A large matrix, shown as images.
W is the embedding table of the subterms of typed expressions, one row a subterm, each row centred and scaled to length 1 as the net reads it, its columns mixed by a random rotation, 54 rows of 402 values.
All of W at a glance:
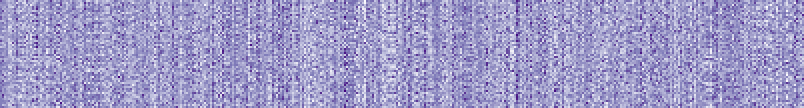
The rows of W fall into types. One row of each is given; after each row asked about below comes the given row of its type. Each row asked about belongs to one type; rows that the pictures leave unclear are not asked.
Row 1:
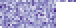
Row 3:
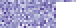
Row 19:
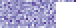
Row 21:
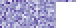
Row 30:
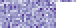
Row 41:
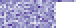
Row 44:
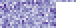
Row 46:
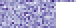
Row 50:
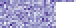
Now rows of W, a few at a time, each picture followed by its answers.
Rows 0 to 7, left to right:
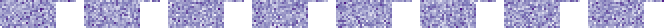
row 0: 46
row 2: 19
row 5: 30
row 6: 50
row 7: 19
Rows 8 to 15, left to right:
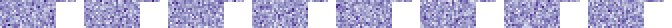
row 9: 46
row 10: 3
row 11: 30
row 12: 1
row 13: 21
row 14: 41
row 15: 21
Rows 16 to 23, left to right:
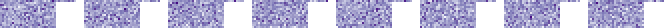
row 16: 46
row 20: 46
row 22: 3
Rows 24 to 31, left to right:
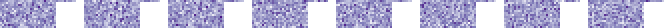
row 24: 41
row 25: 21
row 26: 41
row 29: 50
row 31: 41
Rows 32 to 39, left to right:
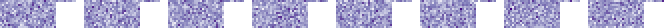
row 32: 41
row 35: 46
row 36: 21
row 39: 19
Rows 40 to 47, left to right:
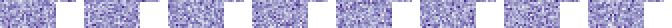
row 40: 30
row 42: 1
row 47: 30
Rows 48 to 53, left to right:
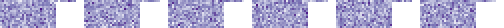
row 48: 30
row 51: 44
